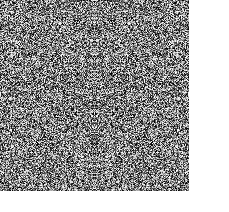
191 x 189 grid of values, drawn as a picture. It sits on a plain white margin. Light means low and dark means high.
Odd rows or columns: none. Slope: none. Mirror symmetry: left to right. Histogram: flat. Grain: fine. Stripes: none.
